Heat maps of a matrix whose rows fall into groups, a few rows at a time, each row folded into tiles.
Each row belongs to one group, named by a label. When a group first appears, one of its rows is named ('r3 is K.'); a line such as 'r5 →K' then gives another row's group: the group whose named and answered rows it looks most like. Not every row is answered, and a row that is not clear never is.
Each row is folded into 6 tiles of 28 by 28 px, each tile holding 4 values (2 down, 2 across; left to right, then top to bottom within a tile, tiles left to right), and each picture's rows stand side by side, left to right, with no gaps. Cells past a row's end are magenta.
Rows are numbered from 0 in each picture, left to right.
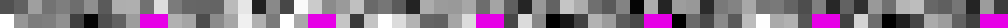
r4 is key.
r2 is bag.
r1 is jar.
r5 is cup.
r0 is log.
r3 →cup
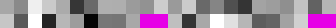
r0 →log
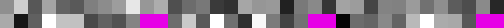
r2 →key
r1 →key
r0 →bag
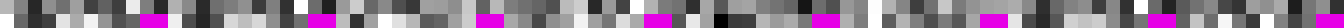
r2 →bag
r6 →jar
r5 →log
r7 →key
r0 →jar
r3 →jar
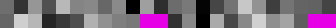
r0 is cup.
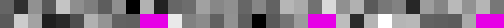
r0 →cup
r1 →log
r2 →bag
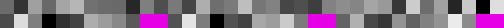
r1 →cup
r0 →cup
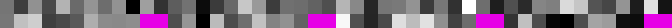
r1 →key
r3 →cup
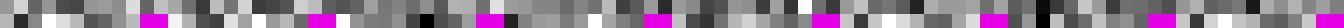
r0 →bag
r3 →key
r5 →bag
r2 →log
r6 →key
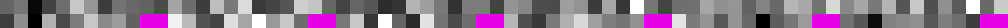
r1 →jar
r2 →key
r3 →jar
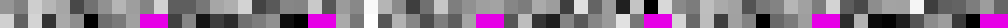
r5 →cup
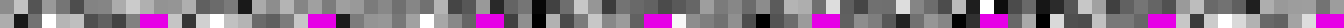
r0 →bag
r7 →bag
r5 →cup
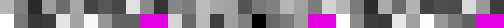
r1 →log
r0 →jar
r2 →jar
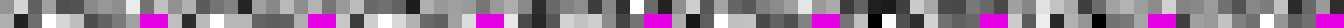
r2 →bag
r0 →bag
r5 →key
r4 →bag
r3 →jar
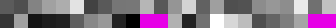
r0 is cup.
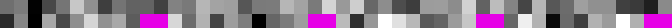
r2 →bag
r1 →log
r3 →cup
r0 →key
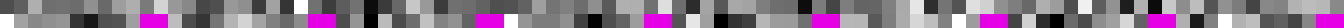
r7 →bag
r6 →cup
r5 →jar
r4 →cup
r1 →jar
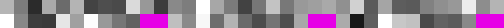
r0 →jar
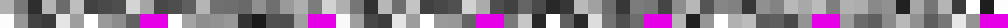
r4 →bag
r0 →jar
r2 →jar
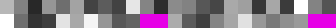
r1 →jar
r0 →jar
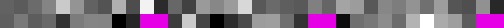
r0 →cup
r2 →key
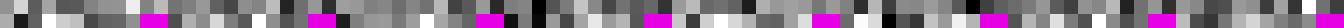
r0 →bag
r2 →key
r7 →jar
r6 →key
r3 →key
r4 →bag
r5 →cup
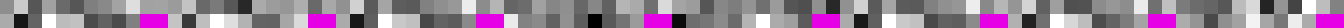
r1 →bag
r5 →bag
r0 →bag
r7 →jar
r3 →log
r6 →bag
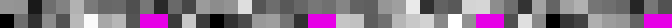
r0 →key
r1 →cup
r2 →jar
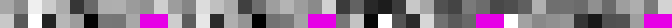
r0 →log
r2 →key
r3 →log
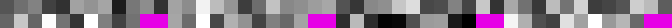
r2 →cup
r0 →key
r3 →jar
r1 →log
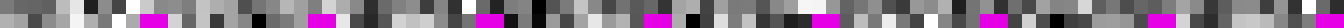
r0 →jar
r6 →cup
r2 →jar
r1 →log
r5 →key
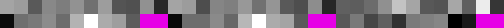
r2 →cup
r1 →key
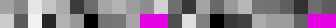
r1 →cup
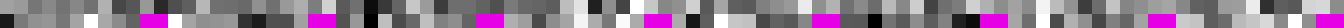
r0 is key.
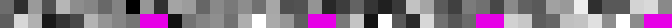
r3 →jar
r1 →key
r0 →cup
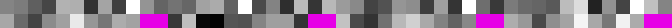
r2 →jar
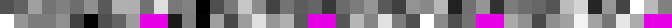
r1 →key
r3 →jar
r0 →log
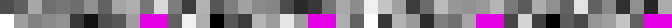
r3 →cup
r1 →cup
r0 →log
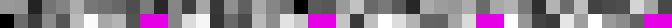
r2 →bag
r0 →key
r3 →jar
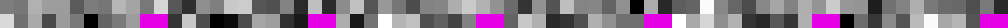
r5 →key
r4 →log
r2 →bag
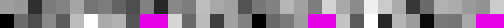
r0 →key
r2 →log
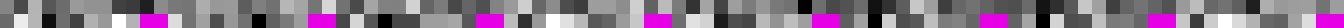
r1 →log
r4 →cup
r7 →bag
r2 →cup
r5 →key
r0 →cup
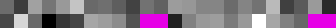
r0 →cup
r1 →key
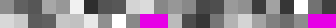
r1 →jar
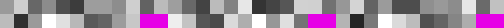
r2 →bag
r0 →bag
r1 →jar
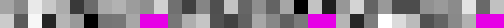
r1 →cup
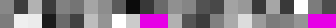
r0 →cup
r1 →jar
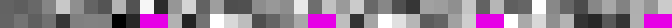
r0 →cup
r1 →bag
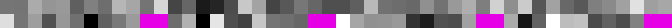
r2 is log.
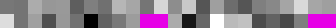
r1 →bag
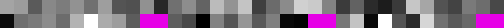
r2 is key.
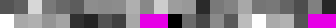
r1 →key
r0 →log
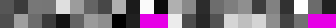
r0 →cup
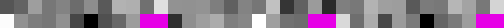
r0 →log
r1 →key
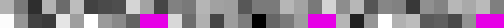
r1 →log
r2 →bag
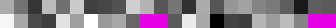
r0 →jar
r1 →cup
